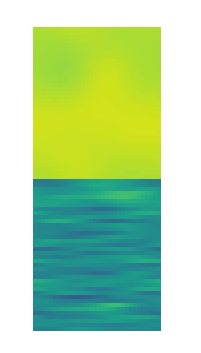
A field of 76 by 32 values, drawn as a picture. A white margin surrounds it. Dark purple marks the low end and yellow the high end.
The table splits into 2 rows of 1 panel. Panel 1,1: very high, smooth, faint in contrast. Panel 2,1: middling, streaked across.
